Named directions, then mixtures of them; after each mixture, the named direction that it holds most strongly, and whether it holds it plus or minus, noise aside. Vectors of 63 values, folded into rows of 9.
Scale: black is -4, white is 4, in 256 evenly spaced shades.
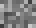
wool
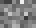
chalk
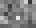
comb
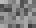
wool, minus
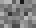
chalk, minus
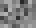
comb, minus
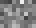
chalk, plus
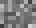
wool, plus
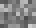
wool, plus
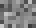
wool, minus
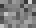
wool, minus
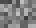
chalk, plus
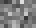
chalk, plus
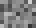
wool, minus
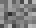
wool, plus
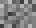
wool, plus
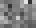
comb, plus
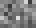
comb, plus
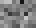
chalk, minus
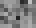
comb, minus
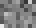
wool, minus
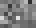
comb, plus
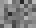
chalk, minus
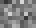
chalk, plus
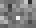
comb, plus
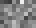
chalk, plus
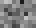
chalk, minus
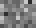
comb, plus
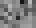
comb, minus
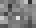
comb, plus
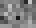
comb, minus
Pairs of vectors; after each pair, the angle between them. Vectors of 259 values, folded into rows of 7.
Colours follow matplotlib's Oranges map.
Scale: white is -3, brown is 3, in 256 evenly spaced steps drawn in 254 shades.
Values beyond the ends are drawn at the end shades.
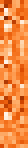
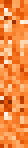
nearly parallel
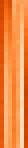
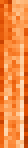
nearly parallel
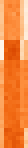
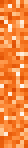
orthogonal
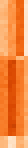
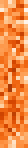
partly aligned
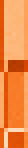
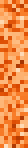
orthogonal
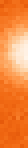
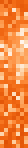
partly aligned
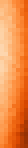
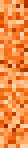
orthogonal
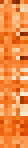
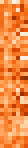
nearly opposite
